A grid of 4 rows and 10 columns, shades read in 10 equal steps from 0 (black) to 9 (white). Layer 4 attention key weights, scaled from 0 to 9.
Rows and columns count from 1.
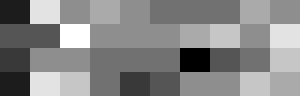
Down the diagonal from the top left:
1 3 5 4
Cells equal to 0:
1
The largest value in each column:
3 8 9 6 5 5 6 7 7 8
